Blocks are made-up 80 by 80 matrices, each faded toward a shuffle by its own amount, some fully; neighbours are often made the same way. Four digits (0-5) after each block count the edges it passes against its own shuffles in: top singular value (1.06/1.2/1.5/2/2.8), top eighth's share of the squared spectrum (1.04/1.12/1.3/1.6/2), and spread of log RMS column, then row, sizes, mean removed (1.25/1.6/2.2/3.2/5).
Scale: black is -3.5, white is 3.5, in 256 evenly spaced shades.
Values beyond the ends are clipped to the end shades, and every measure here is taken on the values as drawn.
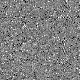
3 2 1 1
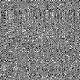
4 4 2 2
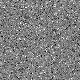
2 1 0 0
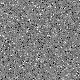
0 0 0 0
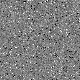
0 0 0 0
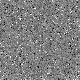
0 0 0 0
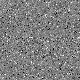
1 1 0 1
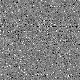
1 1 0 2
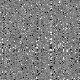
4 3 2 1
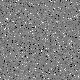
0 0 0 0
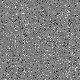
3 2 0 0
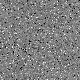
1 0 0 0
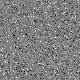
0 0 0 0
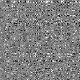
4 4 2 3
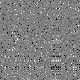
4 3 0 1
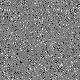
3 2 0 0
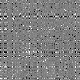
5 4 3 3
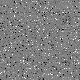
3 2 0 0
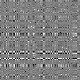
5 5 3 4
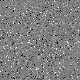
3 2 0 1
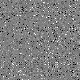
4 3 1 1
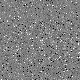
2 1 0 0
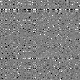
5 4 2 3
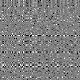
5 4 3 3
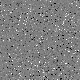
2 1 0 0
